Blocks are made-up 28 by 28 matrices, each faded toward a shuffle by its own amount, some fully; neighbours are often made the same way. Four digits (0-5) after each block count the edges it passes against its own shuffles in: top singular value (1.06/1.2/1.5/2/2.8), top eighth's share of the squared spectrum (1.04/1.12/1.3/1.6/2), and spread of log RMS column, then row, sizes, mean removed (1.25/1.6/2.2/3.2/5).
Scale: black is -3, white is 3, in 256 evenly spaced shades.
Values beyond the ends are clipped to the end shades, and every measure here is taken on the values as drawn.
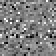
3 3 0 1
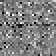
2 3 0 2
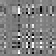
4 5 3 3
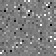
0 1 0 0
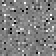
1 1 1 0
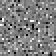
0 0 0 0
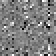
3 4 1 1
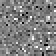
2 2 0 0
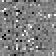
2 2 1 0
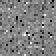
1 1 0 0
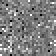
1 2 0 0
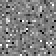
2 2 0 0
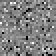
2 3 1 1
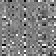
3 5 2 2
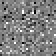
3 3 0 1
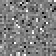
0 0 0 0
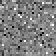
0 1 0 0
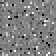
0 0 0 0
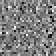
2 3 0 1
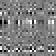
4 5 3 3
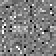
2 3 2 0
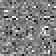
3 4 1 2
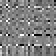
4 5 3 3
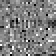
3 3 1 1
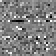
2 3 0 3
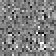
3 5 2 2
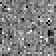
2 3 1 0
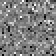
2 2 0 0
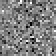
0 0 1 0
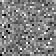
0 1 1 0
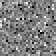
0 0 0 0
